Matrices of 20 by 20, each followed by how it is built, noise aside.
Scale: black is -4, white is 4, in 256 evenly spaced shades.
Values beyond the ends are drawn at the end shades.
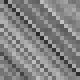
Toeplitz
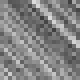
Toeplitz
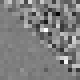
upper triangular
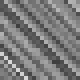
Toeplitz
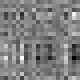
low rank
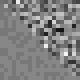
upper triangular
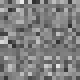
low rank
